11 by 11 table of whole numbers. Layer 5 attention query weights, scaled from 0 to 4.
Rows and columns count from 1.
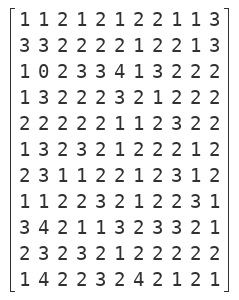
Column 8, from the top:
2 2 3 1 2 2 2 2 3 2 2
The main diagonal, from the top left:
1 3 2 2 2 1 1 2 3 2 1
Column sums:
18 27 21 22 24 22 19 23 23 19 21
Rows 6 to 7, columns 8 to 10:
2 2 1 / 2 3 1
